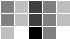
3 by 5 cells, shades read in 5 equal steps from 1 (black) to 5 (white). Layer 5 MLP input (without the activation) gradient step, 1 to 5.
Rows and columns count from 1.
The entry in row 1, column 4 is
3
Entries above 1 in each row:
5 5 4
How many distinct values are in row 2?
3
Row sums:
16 16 18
